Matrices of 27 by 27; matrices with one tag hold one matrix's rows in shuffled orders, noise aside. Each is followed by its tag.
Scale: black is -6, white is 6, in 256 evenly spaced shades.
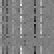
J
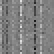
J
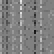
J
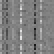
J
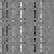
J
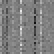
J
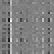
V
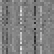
J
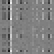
V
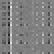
V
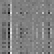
V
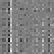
V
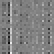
V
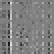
V
